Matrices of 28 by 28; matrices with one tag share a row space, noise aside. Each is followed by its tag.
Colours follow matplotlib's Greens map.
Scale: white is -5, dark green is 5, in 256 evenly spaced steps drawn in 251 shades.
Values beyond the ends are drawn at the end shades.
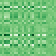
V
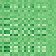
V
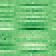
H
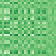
V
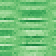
H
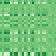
V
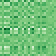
V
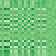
V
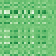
V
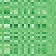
V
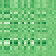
V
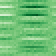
H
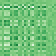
V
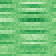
H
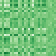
V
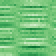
H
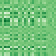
V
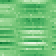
H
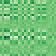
V
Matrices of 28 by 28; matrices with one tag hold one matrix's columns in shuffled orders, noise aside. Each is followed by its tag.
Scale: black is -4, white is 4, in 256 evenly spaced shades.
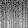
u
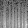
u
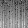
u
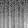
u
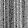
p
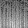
u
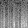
u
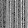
p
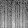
u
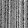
p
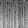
u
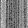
p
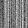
p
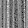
p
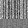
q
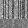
q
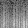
u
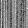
p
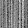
p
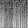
u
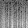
u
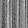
p
